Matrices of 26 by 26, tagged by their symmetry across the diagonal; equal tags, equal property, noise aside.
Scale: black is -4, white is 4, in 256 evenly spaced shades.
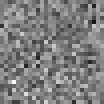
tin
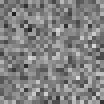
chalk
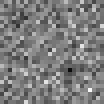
chalk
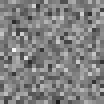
tin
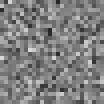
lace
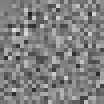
lace
